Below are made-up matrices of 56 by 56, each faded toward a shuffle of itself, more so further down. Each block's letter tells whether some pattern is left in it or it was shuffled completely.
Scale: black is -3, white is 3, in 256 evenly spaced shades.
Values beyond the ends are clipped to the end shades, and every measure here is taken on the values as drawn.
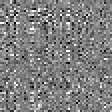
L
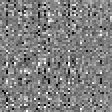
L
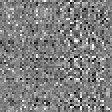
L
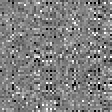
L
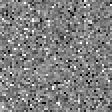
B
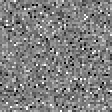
B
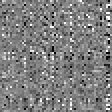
L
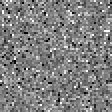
B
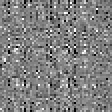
L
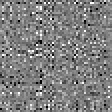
L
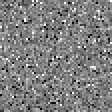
B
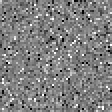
B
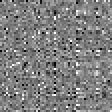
L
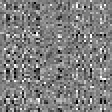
L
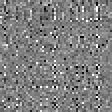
L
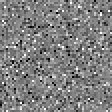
B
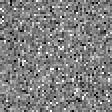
B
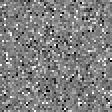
B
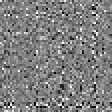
L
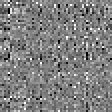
L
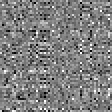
L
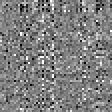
L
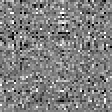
L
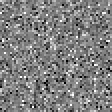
B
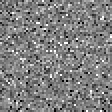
B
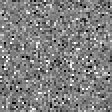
B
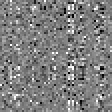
L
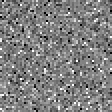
B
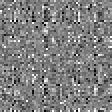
L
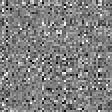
L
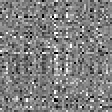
L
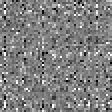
L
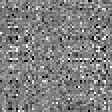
L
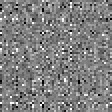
L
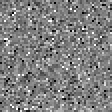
B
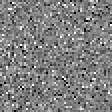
B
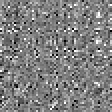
L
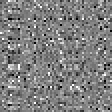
L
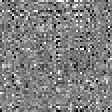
L
